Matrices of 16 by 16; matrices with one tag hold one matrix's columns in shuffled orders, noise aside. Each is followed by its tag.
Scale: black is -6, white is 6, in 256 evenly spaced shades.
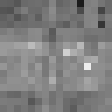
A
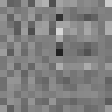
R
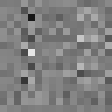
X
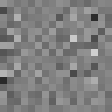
X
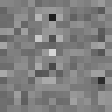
X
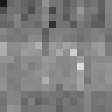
A
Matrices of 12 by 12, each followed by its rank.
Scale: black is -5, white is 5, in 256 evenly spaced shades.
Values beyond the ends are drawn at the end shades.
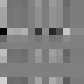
one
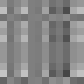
one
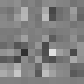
two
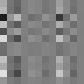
one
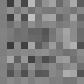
two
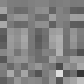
two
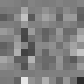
two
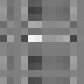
one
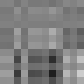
one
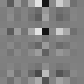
one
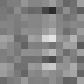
two
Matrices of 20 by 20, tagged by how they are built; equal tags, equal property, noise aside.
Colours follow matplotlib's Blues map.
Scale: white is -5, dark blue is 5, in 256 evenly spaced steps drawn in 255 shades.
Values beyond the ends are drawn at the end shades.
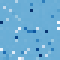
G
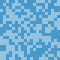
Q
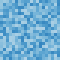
Q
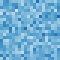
Q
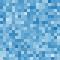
Q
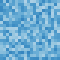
Q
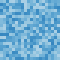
Q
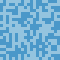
Q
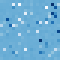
G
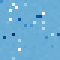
G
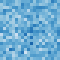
Q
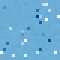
G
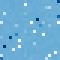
G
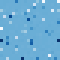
G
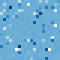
G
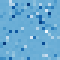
G
